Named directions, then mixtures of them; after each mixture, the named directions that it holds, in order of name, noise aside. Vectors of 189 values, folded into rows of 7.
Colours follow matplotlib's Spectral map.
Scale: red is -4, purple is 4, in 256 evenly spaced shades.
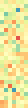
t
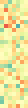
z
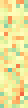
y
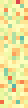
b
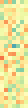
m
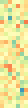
y, z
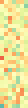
m, y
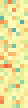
m, z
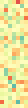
b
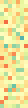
b, m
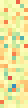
b, m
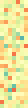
b, m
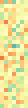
m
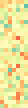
t, y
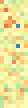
m, z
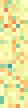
z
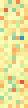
b, z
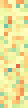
y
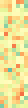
y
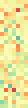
t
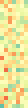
m, y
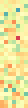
t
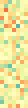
z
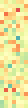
t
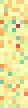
t, z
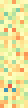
m, t
